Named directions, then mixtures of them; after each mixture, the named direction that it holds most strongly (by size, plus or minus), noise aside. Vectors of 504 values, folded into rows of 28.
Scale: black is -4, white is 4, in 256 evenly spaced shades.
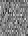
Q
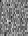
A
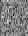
A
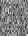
Q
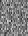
A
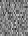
Q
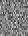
Q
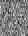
Q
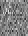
Q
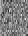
Q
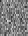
A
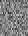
Q
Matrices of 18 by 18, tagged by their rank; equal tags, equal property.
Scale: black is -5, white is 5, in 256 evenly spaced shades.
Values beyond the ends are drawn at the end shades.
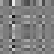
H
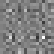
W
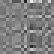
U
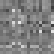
W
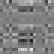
U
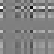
H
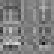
U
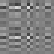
H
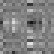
U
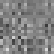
U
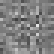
W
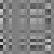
H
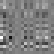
U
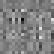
W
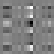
H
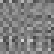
W
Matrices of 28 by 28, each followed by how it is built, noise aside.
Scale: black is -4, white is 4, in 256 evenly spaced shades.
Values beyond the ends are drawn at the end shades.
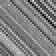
Toeplitz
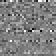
uneven rows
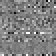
uneven rows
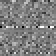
uneven rows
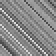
Toeplitz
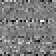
uneven rows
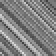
Toeplitz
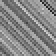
Toeplitz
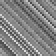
Toeplitz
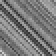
Toeplitz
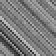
Toeplitz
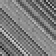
Toeplitz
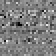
uneven rows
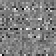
uneven rows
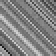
Toeplitz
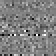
uneven rows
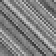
Toeplitz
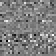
uneven rows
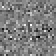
uneven rows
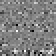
uneven rows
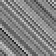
Toeplitz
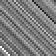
Toeplitz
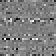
uneven rows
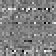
uneven rows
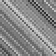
Toeplitz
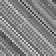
Toeplitz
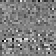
uneven rows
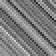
Toeplitz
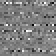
uneven rows
